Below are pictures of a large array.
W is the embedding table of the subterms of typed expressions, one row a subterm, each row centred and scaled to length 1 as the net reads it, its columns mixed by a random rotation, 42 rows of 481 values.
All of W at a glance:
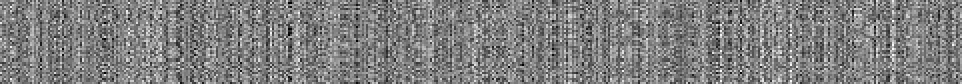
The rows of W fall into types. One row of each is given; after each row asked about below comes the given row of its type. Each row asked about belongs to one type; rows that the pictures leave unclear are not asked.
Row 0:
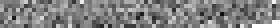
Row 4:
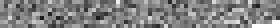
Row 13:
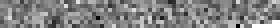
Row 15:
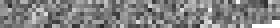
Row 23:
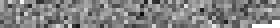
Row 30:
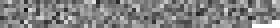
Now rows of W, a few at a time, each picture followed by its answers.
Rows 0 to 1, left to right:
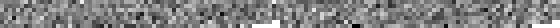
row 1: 13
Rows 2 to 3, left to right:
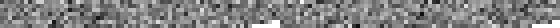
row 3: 23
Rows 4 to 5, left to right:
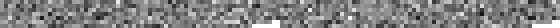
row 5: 30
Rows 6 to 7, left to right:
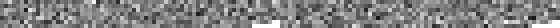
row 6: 30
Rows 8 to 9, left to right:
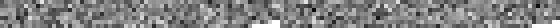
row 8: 30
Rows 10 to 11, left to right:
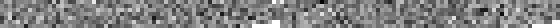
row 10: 0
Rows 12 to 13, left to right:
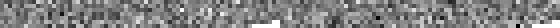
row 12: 15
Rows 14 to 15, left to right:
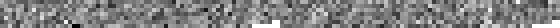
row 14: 13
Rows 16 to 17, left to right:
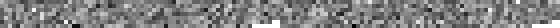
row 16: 13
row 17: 15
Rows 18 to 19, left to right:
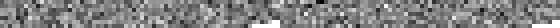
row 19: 23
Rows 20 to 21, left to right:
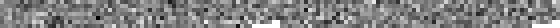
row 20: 13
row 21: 30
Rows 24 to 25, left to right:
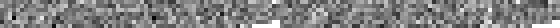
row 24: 0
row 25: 15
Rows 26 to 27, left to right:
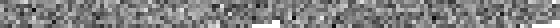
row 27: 0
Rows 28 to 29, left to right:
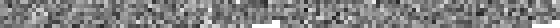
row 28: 15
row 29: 30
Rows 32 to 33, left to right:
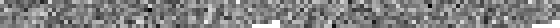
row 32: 15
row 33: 0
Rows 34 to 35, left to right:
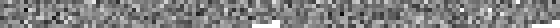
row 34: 30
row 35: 15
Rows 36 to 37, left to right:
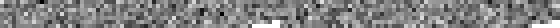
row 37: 30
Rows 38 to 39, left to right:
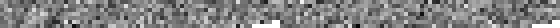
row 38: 13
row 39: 23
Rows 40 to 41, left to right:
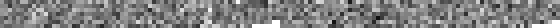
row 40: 15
